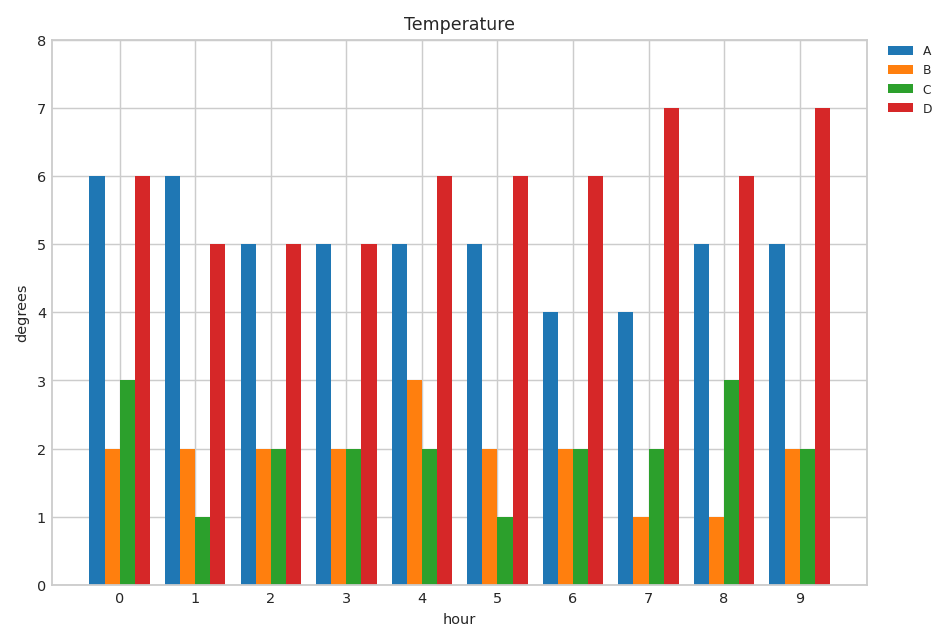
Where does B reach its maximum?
4
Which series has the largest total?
D
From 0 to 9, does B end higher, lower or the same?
the same
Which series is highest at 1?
A
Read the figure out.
Title: Temperature
x-axis: hour, ticks 0 1 2 3 4 5 6 7 8 9
y-axis: degrees, ticks 0 1 2 3 4 5 6 7 8
Legend: A, B, C, D
Values:
A: 6 6 5 5 5 5 4 4 5 5
B: 2 2 2 2 3 2 2 1 1 2
C: 3 1 2 2 2 1 2 2 3 2
D: 6 5 5 5 6 6 6 7 6 7
